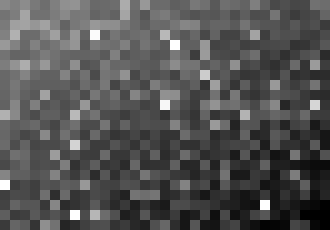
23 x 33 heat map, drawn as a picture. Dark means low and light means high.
Grain: fine. Average level on the scale: 30%. Odd rows or columns: none. Slope: up to the top left. Stripes: none.
